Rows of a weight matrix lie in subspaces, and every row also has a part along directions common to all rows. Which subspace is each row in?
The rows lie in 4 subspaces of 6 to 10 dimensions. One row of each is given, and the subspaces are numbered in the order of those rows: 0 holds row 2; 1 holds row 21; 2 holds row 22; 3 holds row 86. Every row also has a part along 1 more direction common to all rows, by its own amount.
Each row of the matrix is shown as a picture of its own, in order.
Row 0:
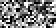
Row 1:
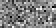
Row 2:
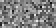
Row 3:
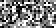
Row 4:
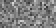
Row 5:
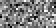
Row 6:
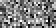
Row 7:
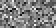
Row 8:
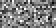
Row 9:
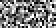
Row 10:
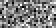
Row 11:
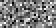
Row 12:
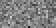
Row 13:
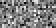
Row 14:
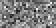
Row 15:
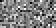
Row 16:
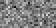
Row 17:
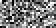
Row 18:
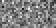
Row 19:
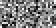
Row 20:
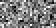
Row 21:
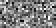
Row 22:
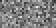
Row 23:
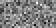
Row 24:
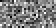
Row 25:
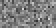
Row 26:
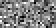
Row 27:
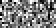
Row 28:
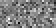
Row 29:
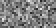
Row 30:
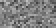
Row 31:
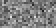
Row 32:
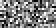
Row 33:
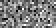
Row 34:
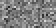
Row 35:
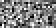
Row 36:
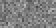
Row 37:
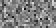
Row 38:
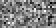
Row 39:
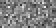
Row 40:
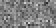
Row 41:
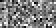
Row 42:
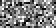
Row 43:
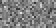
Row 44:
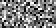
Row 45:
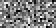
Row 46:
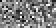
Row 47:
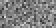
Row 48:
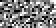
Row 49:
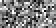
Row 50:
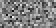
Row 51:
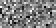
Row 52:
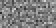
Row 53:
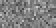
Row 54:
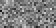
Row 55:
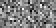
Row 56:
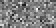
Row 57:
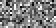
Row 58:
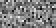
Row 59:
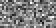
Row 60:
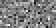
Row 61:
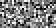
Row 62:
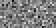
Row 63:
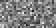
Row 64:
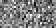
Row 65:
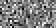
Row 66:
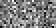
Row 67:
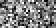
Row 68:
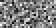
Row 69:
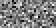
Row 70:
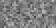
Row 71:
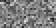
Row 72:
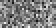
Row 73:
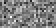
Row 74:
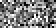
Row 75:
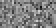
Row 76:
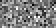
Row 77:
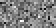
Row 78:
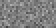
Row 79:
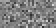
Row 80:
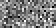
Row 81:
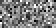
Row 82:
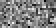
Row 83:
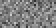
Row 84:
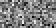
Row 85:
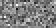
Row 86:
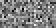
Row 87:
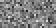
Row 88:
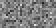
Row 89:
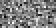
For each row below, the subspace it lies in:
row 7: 3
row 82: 3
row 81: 0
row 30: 1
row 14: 2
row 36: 2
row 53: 2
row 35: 0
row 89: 3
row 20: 1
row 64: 0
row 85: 0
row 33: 3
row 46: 2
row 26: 0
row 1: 3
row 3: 0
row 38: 1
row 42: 0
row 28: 1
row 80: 3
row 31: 2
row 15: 2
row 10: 1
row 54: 3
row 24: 1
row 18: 2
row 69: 0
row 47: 1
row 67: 0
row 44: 2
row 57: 3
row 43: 2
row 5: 0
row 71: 1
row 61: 0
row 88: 3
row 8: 3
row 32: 2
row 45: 2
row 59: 2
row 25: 3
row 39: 3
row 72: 0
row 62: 0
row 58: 3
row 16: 3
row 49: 2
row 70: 1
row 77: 1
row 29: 2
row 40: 0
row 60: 0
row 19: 2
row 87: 0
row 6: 0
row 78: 0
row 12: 3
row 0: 0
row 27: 2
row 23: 1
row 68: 1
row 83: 2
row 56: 2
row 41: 2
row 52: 3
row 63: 1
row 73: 2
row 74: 0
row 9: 0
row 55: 3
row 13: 2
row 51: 3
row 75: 0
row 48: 1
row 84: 2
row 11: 1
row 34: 3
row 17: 2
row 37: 3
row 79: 0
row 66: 0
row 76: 2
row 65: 3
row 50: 3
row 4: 1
